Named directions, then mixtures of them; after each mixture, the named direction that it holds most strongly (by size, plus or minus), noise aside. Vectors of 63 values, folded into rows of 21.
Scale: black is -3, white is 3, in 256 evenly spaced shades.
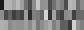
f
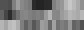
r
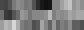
r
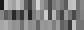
f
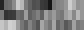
r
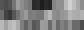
r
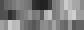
r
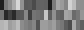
f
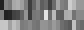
f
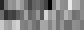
r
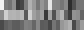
f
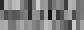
f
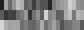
r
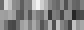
r
